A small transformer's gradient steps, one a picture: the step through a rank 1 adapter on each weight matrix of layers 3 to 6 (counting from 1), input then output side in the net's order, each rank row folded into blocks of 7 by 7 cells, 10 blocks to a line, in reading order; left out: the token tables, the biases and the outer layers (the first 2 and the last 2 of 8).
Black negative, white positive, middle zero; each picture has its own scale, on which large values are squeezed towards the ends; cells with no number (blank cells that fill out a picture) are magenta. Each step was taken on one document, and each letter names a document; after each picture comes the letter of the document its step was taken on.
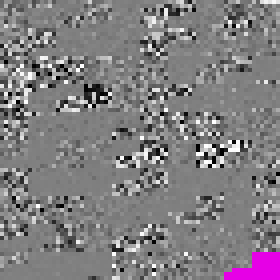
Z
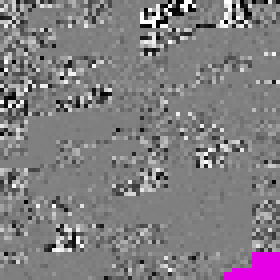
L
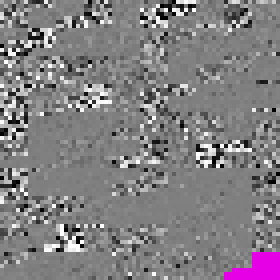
Z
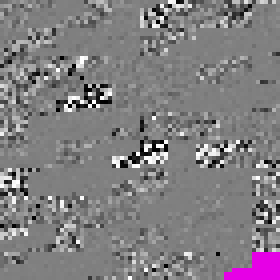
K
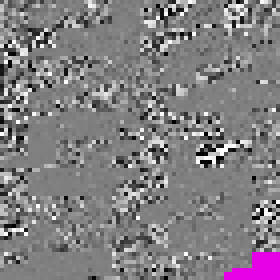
Z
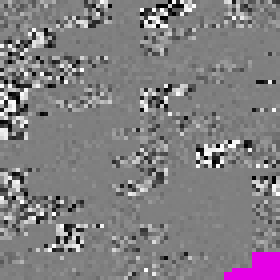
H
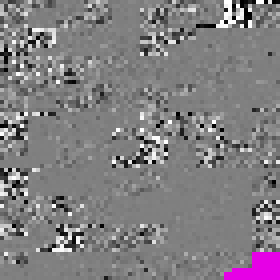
L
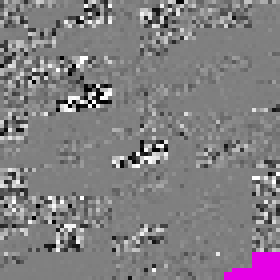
K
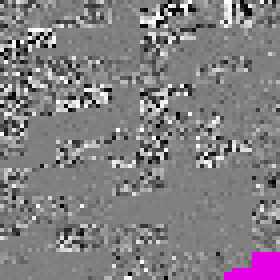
L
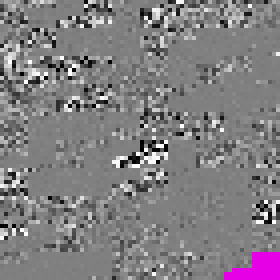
K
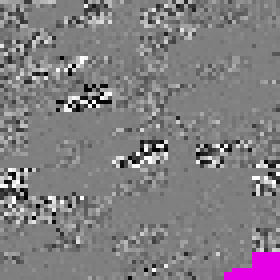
K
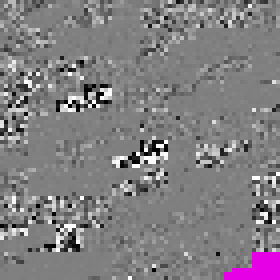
K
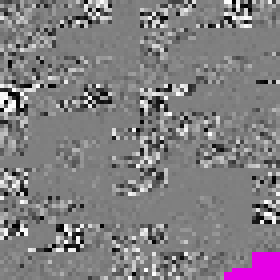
H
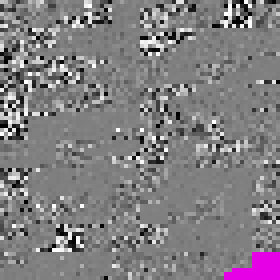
L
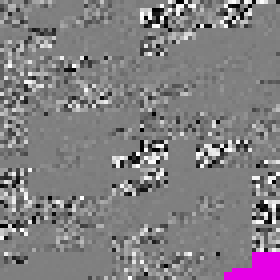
K
